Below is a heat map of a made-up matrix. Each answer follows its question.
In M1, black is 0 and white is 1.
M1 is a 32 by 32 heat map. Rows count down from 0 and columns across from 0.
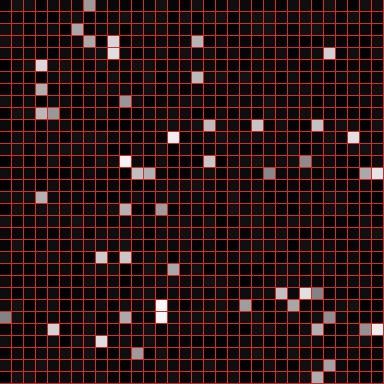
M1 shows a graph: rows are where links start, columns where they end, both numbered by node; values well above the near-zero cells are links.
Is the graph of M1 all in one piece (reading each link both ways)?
no
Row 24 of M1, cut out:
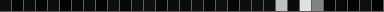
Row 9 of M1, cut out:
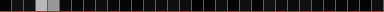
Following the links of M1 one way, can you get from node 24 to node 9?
yes
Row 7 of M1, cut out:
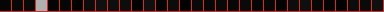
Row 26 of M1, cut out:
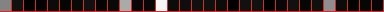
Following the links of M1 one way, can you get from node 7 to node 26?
yes
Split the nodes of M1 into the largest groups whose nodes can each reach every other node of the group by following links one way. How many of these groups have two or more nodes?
2
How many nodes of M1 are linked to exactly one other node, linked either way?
8
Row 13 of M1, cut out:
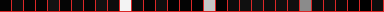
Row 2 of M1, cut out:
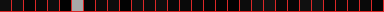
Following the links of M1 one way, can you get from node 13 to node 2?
no
